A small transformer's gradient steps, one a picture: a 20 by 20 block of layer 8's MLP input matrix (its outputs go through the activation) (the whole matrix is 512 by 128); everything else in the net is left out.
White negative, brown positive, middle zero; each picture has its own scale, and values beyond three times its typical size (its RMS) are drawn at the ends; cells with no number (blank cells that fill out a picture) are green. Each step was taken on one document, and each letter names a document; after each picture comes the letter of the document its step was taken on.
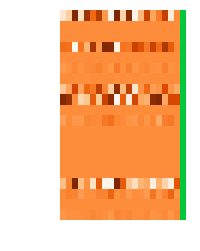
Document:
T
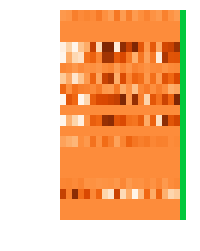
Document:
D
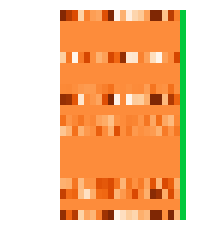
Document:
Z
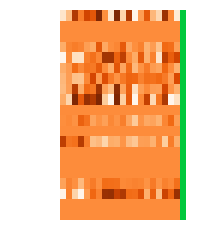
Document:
D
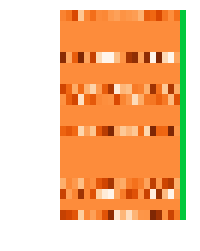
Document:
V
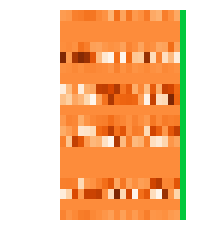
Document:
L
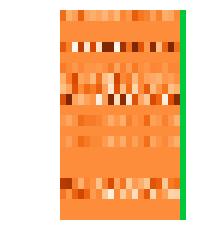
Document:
T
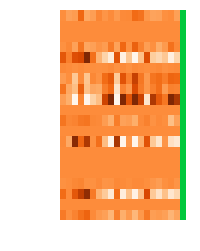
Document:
L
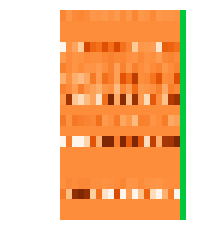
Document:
D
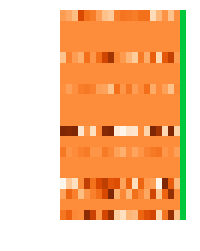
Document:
V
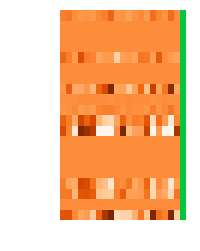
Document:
Z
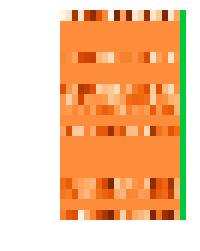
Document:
V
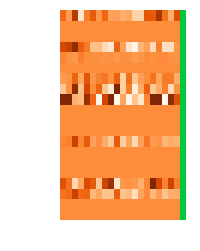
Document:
T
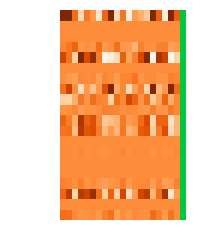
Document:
Z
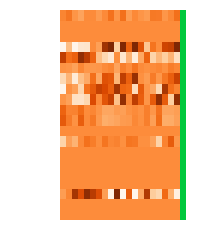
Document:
L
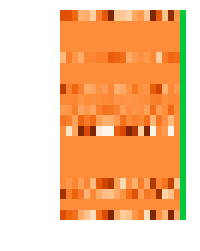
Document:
Z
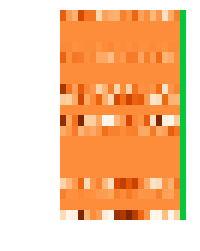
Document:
V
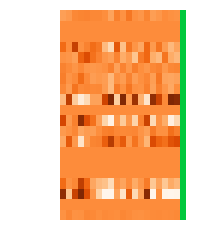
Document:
L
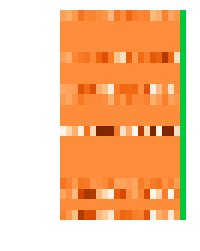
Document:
V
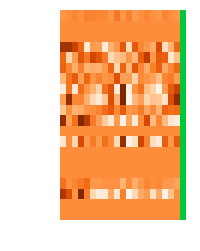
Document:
L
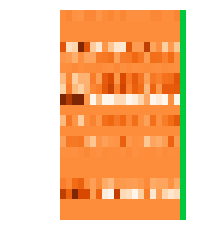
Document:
D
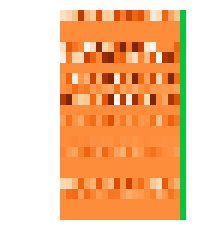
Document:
T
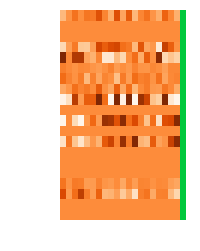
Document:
D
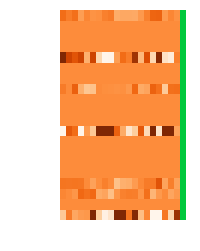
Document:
V
